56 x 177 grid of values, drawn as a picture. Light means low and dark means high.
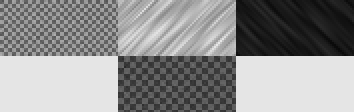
It is made of 2 by 3 panels. Panel 1,1: middling, checkered, strong in contrast. Panel 1,2: low, slanting up to the right. Panel 1,3: very high, slanting down to the right, faint in contrast. Panel 2,1: very low, flat. Panel 2,2: high, checkered. Panel 2,3: very low, flat.
